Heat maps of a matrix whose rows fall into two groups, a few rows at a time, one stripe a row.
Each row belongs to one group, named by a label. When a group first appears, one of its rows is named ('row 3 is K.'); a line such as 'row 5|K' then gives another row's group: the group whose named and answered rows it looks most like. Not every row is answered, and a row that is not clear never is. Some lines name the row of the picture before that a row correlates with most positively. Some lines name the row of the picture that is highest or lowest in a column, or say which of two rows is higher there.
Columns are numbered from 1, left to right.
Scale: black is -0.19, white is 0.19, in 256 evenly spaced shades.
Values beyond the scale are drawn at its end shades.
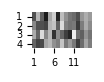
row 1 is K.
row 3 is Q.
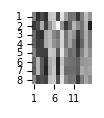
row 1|K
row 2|Q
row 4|K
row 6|K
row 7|K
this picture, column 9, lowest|2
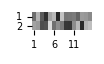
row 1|K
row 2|Q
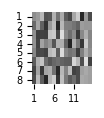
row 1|Q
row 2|K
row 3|K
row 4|Q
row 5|K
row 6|Q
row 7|K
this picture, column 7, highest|4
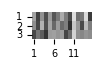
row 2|Q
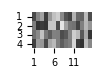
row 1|Q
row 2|K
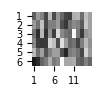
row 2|Q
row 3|Q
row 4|K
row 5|Q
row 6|K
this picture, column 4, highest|6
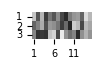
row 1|Q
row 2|Q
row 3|K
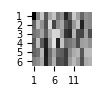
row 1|Q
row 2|Q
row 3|Q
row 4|K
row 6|Q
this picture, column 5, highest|2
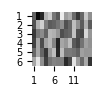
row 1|K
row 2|Q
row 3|Q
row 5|K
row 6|Q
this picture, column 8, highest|1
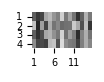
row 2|Q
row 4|K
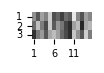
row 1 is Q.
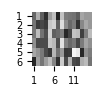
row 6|K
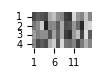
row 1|Q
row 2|Q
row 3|Q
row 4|K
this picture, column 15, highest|2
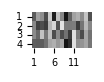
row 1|Q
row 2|K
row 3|Q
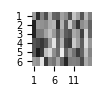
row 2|K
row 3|Q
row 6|Q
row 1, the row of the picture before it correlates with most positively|3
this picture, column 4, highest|5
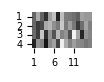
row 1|K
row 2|K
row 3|Q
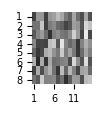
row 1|Q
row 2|Q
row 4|K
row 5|K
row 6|Q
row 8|Q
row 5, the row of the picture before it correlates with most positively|2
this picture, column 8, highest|4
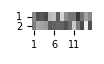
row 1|K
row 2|Q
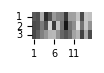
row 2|Q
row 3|Q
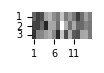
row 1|K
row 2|K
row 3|K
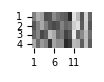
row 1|Q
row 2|Q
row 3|Q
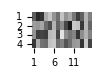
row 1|K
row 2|Q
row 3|K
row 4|Q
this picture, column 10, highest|1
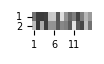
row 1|K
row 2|Q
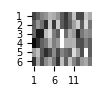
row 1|Q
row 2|Q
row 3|K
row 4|K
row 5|Q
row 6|K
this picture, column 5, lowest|5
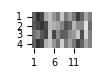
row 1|K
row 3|Q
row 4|K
